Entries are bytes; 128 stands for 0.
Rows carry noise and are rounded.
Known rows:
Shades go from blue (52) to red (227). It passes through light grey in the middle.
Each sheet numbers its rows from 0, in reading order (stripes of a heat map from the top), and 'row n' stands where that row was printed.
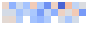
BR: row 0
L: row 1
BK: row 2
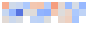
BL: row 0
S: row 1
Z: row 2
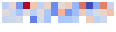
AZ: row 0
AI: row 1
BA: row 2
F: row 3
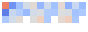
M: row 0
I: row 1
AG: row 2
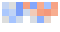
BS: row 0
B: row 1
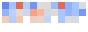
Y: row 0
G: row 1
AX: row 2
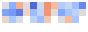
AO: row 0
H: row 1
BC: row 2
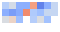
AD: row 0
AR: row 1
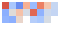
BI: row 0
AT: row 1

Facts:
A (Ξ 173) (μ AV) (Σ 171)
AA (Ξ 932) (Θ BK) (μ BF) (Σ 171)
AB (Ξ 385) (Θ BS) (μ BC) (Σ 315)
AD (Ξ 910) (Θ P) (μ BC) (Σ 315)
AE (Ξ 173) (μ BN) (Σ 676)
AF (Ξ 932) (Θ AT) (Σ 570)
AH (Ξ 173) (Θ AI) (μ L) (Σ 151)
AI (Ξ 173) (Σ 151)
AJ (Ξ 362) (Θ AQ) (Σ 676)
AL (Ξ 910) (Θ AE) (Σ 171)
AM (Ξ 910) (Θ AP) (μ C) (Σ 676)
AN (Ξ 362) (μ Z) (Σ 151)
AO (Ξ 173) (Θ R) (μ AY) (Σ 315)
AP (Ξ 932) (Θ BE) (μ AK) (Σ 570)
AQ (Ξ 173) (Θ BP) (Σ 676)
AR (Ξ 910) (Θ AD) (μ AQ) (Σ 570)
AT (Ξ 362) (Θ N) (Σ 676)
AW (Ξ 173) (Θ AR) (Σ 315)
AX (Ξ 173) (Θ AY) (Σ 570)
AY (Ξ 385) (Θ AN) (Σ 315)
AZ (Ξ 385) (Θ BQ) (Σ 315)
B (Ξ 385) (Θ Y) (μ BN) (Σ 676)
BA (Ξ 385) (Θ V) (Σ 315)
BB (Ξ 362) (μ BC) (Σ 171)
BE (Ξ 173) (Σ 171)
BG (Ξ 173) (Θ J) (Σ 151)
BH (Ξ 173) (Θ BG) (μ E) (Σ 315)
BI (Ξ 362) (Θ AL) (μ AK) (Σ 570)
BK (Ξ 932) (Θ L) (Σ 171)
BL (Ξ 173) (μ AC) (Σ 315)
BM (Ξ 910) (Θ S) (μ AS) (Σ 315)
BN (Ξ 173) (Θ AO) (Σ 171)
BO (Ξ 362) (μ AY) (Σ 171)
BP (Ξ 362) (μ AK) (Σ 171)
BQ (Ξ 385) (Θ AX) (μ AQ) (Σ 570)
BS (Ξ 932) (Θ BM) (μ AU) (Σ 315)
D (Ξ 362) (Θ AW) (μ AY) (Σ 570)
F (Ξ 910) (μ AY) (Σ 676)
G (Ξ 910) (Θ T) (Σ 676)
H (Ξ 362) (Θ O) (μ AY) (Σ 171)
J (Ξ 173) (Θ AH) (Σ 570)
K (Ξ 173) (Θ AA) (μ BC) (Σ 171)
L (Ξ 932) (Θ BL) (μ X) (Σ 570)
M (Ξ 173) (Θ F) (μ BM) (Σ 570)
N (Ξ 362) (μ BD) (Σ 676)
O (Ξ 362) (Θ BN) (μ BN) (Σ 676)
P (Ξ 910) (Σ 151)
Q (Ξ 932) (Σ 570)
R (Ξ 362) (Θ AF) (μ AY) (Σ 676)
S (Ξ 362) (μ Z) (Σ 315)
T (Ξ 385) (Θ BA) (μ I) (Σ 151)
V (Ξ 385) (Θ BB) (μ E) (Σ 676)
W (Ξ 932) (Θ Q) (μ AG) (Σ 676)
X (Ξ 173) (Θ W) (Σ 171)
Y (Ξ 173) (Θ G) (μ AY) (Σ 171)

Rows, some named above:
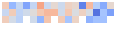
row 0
AK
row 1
O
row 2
AE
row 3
AF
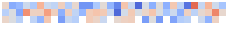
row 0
BM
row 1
BP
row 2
AH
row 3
AL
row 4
K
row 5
P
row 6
BQ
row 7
BP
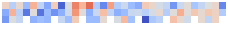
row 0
BG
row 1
AF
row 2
H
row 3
BI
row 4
BC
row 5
AN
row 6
AM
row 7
BN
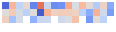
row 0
W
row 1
BB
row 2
AJ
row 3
BG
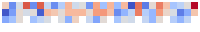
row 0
D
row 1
BB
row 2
O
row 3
B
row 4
AB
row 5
BO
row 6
AY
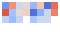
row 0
V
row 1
AB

